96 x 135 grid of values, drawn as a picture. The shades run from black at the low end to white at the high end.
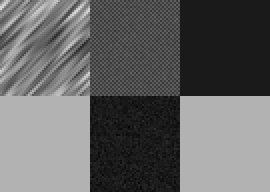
It is made of 2 by 3 panels. Panel 1,1: middling, slanting up to the right, strong in contrast. Panel 1,2: low, checkered. Panel 1,3: very low, flat. Panel 2,1: high, flat. Panel 2,2: very low, fine-grained, faint in contrast. Panel 2,3: high, flat.
